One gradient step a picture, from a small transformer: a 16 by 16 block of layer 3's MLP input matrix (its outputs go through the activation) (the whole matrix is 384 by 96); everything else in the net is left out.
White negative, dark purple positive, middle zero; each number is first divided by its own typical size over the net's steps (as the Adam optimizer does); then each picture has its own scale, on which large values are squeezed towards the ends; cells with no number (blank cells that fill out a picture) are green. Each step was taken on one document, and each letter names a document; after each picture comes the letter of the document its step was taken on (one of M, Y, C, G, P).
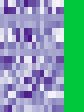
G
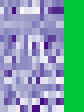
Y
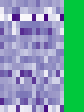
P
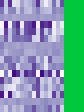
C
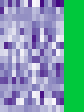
Y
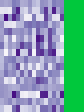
P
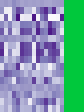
P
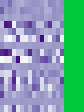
C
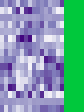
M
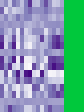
G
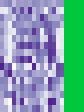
Y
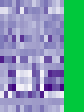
M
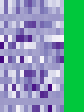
G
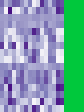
Y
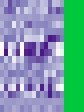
G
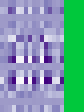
M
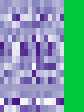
P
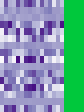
C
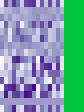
C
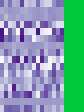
C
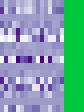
C
